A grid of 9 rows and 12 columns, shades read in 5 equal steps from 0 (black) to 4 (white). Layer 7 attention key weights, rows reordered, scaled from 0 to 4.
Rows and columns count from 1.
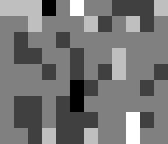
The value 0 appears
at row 1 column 4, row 6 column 6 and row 7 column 6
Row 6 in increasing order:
0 1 1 2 2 2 2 2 2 2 2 2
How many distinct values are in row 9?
4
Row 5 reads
2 2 2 1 2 1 2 1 3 2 2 1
